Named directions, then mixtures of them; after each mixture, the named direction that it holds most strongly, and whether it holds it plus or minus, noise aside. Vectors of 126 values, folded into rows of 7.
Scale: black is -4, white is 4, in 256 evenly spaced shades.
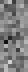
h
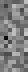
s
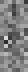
s, minus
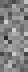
s, plus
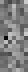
s, plus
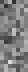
h, plus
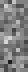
h, minus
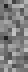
s, plus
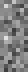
s, minus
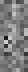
s, plus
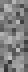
h, minus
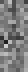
h, plus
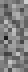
s, plus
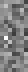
s, minus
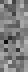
h, plus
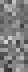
h, minus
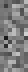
s, plus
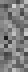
s, plus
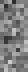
h, plus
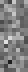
h, minus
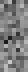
h, plus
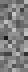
s, plus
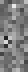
s, plus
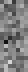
h, plus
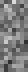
h, minus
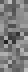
h, plus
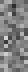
s, minus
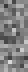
h, plus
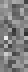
s, minus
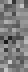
h, plus
